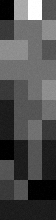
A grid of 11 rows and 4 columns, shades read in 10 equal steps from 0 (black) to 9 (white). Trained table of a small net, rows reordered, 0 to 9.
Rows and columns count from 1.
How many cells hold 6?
1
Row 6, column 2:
3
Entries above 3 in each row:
2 3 3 4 2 1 1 0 0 0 0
